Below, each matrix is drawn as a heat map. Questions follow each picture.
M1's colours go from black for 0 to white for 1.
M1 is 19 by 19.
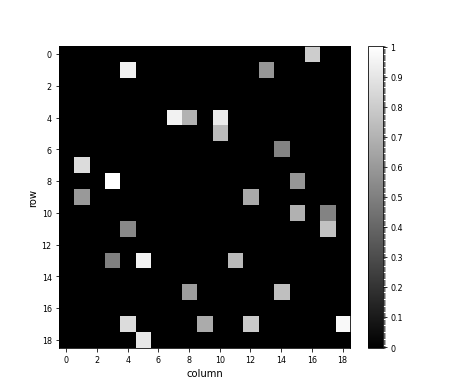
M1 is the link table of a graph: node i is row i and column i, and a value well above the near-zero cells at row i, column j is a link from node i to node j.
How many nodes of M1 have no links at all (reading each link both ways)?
1
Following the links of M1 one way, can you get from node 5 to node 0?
no
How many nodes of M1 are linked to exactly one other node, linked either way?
3
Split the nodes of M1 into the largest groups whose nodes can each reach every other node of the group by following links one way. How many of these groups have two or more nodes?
2
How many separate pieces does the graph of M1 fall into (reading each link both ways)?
3
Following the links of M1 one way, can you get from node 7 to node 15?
yes
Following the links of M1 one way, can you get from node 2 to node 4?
no
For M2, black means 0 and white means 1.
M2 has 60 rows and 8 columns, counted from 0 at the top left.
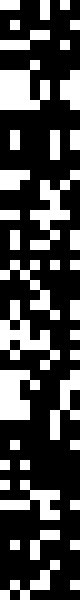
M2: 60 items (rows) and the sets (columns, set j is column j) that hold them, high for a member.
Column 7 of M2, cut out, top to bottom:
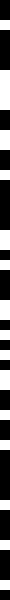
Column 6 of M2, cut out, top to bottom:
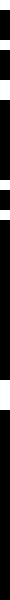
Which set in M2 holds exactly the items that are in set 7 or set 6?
1
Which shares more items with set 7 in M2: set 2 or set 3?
set 2
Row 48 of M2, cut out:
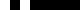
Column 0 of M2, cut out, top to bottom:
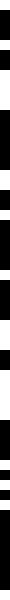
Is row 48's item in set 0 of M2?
yes
